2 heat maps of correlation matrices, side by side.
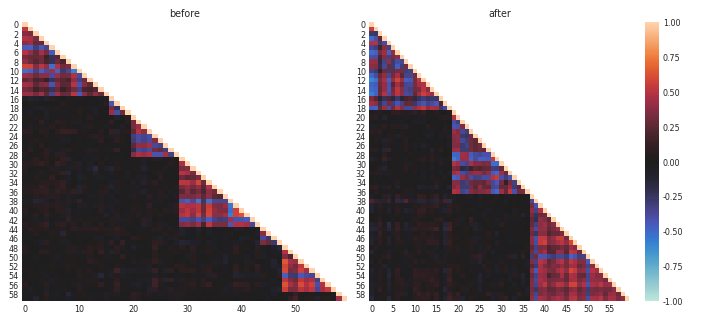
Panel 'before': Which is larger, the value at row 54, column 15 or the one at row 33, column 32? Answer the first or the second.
the second
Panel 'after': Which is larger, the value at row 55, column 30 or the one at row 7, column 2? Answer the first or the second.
the second
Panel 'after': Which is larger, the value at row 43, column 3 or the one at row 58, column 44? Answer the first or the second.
the second
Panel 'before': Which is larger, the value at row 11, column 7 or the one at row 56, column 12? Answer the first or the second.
the first
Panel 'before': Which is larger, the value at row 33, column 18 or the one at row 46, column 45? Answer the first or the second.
the first
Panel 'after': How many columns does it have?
60
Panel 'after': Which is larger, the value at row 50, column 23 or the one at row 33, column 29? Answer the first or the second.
the second
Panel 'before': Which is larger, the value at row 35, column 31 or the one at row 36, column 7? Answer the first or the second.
the first
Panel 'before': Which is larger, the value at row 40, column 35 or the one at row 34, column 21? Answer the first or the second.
the first
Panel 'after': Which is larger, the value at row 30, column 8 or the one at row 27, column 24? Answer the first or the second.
the second
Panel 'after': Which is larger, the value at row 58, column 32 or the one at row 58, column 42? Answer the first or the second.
the second
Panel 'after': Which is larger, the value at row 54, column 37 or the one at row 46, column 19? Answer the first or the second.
the first
